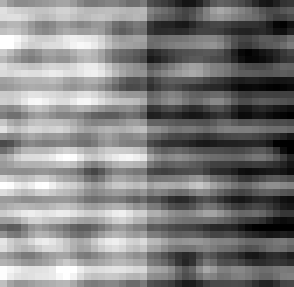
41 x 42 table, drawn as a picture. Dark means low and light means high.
A vertical seam about 50% of the way across splits the table, and the left part is higher. The field climbs toward the left. Stripes running across repeat 10 times from top to bottom. The top left is the ninth with the highest average.
